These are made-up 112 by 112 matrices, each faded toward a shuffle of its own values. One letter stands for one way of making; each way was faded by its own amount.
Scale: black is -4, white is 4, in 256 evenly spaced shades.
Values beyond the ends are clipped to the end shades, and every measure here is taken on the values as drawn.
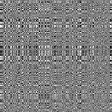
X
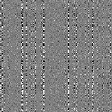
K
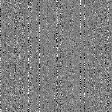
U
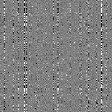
K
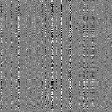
K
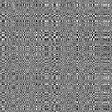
X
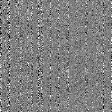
U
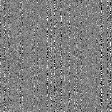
U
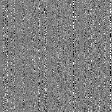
U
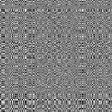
X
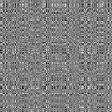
X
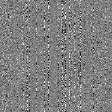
U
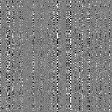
K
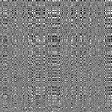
X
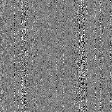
U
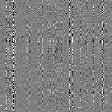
K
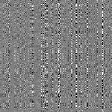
K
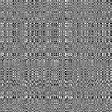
X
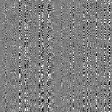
K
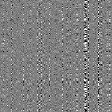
K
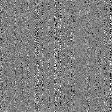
U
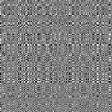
X
